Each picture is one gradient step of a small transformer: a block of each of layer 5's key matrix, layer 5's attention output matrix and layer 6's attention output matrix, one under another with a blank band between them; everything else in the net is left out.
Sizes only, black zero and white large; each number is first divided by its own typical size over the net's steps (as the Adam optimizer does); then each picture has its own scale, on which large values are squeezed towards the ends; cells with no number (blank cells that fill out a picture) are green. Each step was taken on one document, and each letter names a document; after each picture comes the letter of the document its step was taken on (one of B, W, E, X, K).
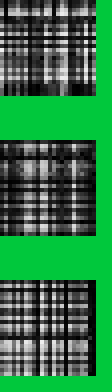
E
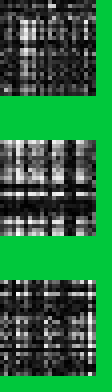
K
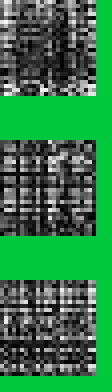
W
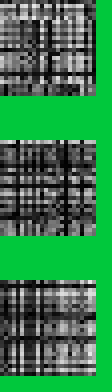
W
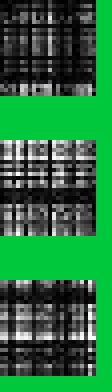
K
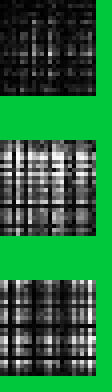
K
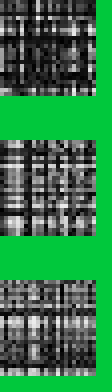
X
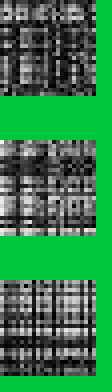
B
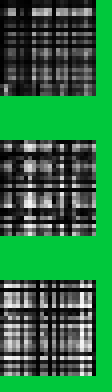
E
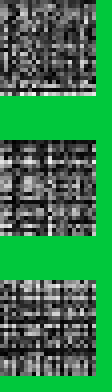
B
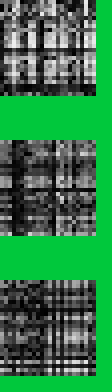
B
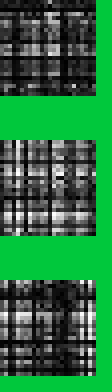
K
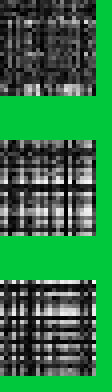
W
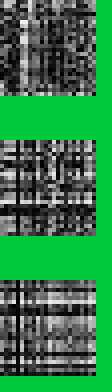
W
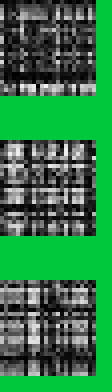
X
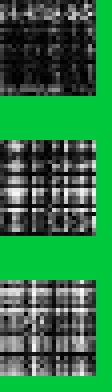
X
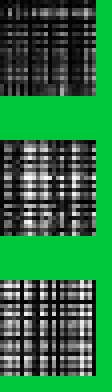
E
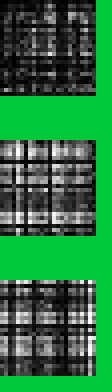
K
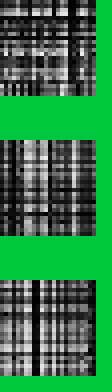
E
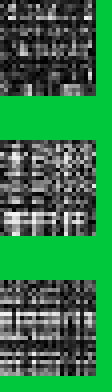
X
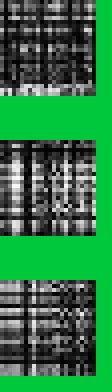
X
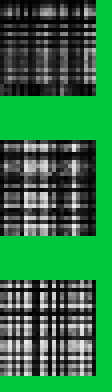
E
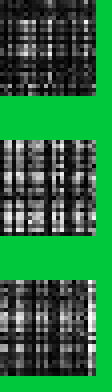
K
